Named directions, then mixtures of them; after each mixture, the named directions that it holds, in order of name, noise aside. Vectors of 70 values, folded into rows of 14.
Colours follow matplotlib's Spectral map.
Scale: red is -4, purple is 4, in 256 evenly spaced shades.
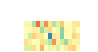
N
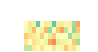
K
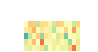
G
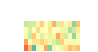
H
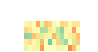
G, K, N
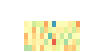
K, N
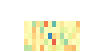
K, N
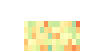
H, K, N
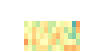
H, K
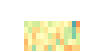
H, K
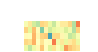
H, K, N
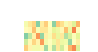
G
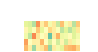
H, N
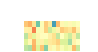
G, H, K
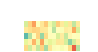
G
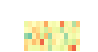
G, H, N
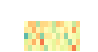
G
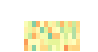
H, N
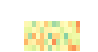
H, K, N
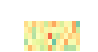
H, K, N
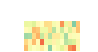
G, H, N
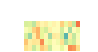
G, H, N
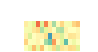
N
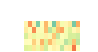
G, K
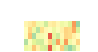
H, K, N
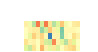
N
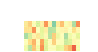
G, K, N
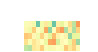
K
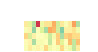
G, K, N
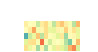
G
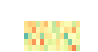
G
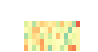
G, H, N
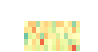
G
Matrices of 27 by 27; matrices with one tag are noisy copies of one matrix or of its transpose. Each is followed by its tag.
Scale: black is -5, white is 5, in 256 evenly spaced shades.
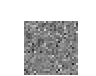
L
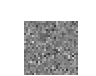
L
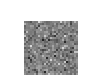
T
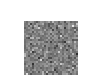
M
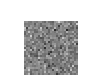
M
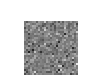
L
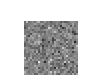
T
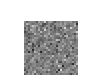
L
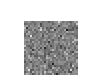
M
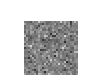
T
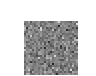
M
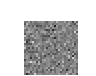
L
